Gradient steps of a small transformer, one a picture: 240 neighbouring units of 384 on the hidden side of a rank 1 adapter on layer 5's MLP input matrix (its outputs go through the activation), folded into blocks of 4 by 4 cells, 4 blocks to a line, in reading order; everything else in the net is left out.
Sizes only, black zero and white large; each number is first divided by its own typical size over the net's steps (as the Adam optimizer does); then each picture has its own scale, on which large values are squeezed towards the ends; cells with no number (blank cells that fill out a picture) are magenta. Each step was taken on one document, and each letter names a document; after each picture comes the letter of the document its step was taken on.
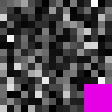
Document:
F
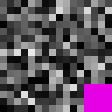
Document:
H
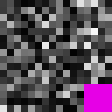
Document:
F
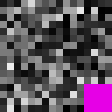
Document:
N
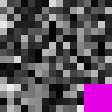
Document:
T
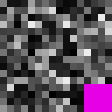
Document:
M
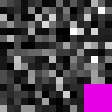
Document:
F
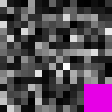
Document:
N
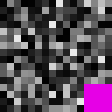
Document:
H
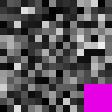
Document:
T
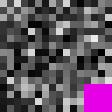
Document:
H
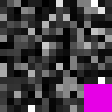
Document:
F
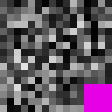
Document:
T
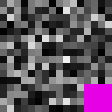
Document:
N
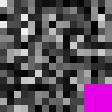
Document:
N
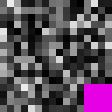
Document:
H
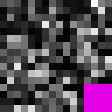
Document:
F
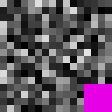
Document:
M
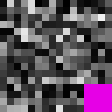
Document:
N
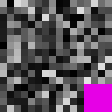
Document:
M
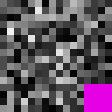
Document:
M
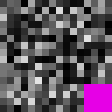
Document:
H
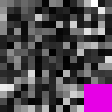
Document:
F
